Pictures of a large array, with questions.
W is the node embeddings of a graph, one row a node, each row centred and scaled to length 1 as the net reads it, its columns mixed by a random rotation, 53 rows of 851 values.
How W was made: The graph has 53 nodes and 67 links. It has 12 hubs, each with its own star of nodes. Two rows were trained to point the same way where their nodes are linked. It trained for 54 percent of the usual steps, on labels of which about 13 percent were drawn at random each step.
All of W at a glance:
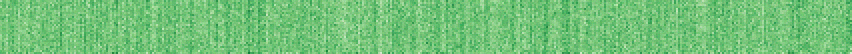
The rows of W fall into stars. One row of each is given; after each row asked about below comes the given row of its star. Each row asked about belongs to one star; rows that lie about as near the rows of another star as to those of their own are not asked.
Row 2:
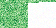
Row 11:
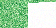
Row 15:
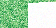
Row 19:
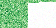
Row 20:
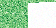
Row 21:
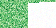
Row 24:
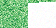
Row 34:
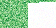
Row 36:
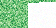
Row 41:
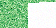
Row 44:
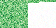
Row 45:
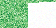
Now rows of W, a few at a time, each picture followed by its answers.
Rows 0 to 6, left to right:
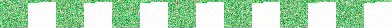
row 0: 24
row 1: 20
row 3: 20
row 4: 20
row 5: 34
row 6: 34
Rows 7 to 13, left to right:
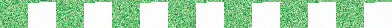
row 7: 44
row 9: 41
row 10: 2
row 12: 2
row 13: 11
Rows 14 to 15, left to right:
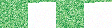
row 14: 34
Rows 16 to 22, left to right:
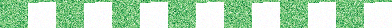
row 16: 11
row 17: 44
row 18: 45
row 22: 19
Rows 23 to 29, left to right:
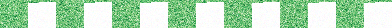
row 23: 36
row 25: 24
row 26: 2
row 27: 20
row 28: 41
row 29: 20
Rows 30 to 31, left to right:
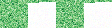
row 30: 44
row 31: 19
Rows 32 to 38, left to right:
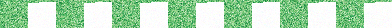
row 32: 41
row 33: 41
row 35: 15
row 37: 24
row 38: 15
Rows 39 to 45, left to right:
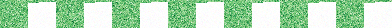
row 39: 11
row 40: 19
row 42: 15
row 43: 21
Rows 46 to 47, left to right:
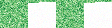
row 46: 41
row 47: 24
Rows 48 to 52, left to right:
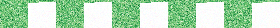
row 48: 45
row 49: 15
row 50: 19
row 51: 2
